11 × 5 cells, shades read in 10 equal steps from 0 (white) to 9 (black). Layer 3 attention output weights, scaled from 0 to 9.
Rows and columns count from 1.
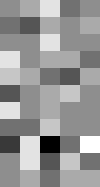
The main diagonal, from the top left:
4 6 1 3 3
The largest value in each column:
7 6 9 6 5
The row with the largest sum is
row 9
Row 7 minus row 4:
0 0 0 1 -1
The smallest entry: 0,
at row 9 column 5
